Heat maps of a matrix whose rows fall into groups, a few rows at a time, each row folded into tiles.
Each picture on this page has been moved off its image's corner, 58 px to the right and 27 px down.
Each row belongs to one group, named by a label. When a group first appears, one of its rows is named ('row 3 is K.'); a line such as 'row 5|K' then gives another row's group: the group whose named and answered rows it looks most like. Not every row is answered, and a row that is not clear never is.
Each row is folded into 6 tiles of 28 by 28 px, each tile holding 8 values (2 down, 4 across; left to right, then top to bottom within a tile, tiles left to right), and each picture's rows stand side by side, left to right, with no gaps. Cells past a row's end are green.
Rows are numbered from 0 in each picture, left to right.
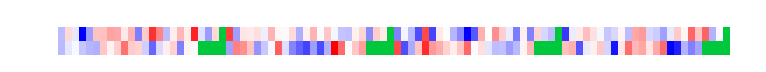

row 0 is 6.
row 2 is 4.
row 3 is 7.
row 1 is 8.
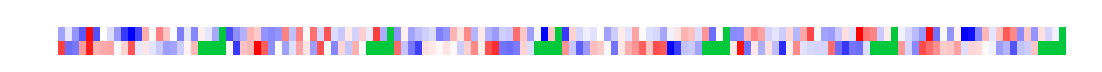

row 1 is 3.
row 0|4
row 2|7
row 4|7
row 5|4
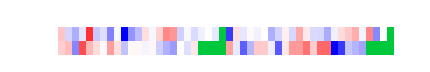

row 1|7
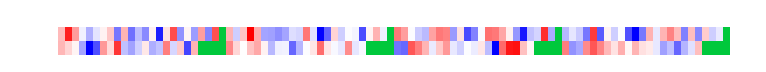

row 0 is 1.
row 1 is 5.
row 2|8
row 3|4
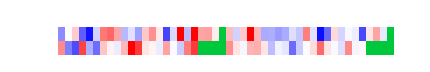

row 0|6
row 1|5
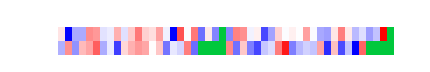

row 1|1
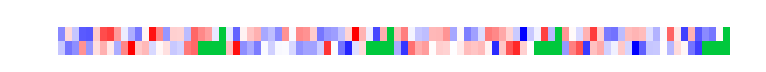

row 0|6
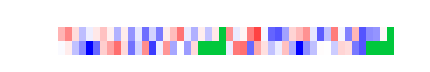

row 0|1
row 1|5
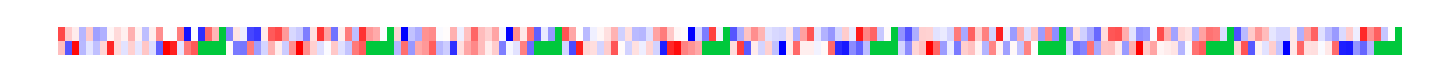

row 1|6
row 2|3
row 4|7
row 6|6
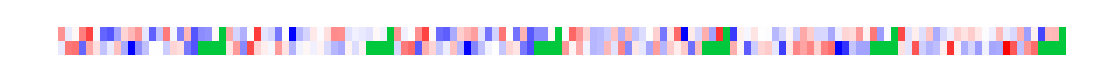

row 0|5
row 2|5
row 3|1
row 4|7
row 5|8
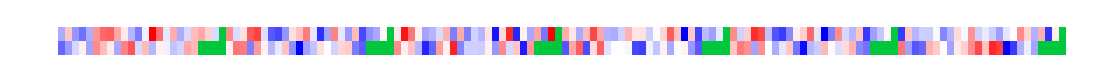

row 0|6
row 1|5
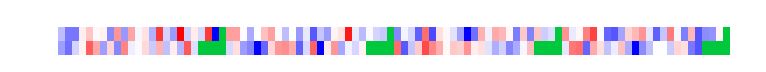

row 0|3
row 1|1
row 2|4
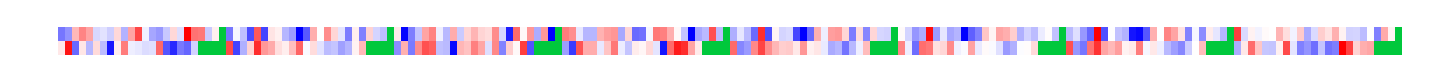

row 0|7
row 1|4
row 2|3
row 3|8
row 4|4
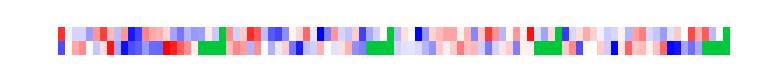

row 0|8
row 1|5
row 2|6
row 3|7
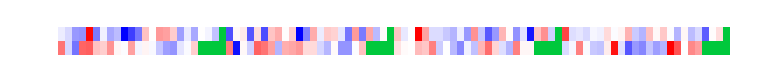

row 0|4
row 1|4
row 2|5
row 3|8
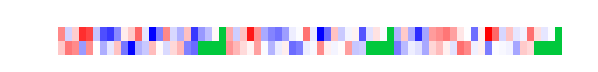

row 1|5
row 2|6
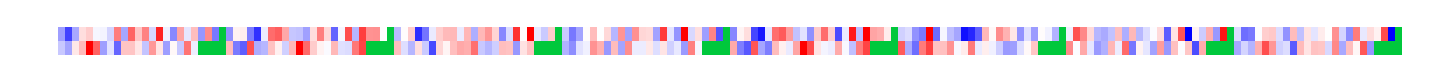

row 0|3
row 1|6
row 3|3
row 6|1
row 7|3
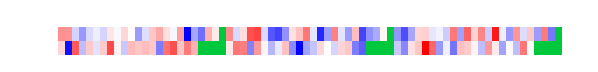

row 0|8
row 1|5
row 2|3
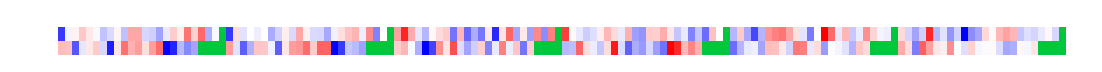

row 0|7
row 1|7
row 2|1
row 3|8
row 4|6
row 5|4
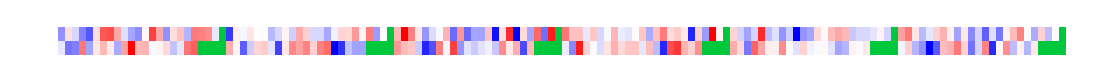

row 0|6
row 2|1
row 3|8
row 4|4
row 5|1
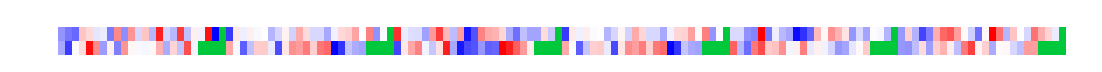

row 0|3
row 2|8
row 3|7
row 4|4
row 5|6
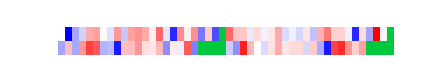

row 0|3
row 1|8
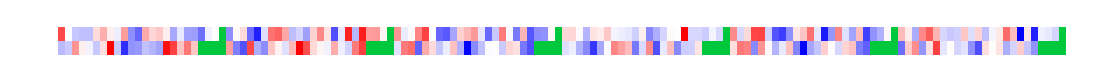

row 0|8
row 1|6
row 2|5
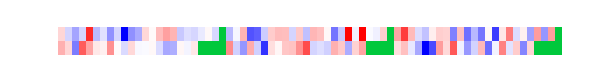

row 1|6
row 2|1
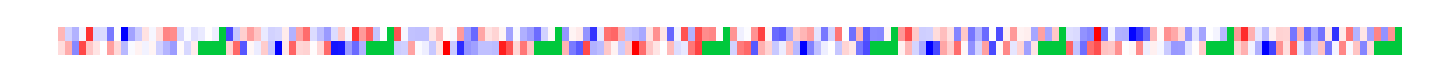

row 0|4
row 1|7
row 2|8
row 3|6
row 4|5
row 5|1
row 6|4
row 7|1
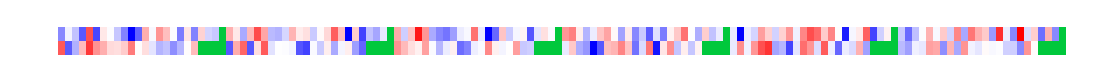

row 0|4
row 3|1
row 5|3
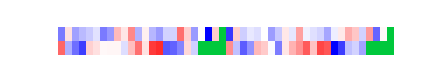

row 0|7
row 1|7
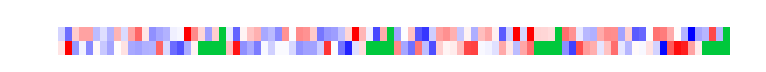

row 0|7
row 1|7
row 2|6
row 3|8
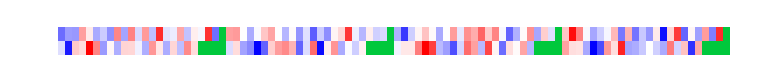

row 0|3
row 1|1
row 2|3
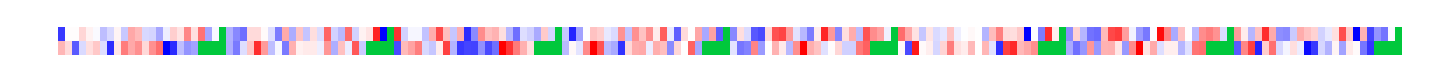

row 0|7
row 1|3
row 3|3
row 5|8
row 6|6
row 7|5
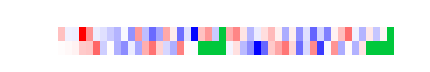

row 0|5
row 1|1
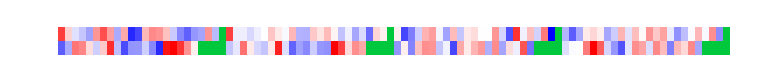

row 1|8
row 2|3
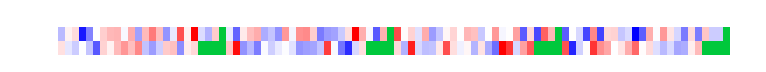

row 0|6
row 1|7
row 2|8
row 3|4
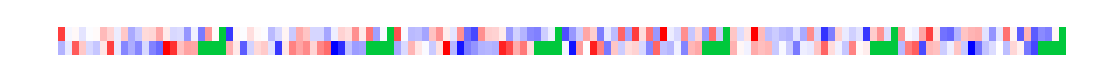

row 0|8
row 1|7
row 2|8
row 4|5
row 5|5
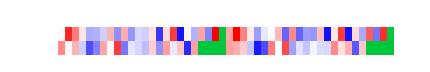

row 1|1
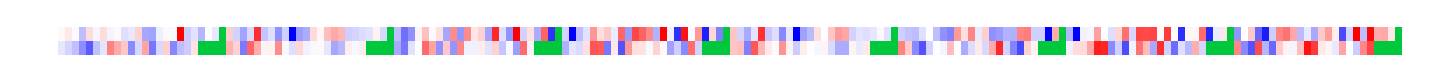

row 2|3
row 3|3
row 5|7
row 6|3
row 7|6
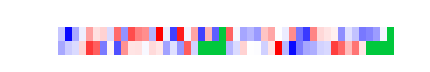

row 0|3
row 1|8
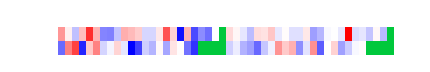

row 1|1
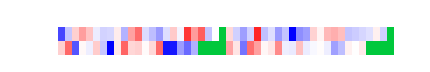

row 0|7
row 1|4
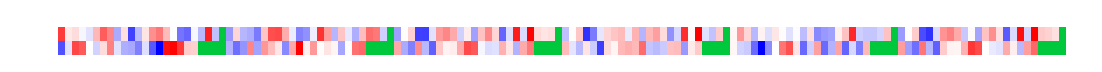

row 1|6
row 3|6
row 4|1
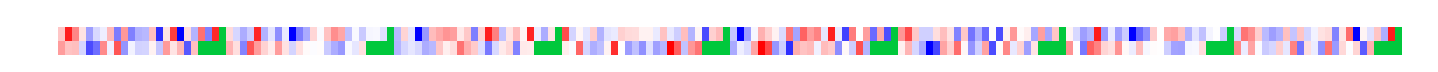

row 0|1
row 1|4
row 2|6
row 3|8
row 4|3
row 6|4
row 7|1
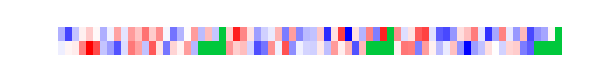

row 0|3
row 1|1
